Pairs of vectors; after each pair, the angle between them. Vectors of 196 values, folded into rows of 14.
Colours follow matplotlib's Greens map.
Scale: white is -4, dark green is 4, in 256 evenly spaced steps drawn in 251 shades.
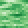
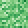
partly aligned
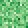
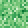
partly opposed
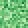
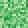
nearly opposite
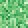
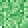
partly aligned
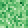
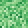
partly aligned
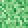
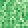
partly opposed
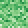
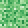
orthogonal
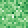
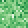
nearly parallel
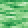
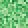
orthogonal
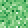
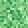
partly aligned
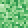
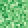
partly opposed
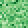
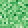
partly aligned
